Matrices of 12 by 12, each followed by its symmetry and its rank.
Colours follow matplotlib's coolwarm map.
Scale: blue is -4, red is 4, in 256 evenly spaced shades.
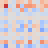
neither, rank two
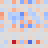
neither, rank two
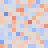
neither, full rank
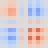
symmetric, rank one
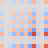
symmetric, rank one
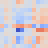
neither, rank two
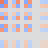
symmetric, rank one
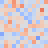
neither, full rank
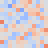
neither, full rank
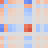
symmetric, rank one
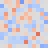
neither, full rank
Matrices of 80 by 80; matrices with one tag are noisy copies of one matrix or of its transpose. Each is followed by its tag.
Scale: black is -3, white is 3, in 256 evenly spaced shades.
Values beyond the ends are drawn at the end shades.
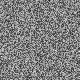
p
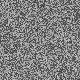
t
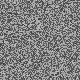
p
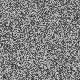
t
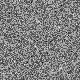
p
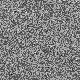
t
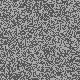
t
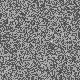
t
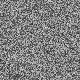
t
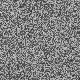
t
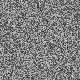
t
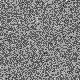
p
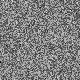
t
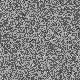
t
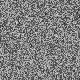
t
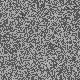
t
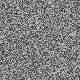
p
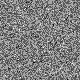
p
